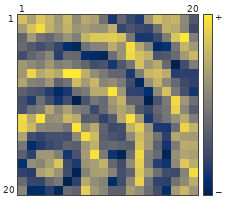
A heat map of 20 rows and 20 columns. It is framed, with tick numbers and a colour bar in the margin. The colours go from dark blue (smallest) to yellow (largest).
Ninth with the lowest average: bottom left. Average level on the scale: 50%. Mirror symmetry: none. Rings: centred on the bottom left. Slope: none.
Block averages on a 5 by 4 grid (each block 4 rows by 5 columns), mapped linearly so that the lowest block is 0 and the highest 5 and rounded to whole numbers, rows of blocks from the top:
5524 | 4331 | 1123 | 1433 | 0232
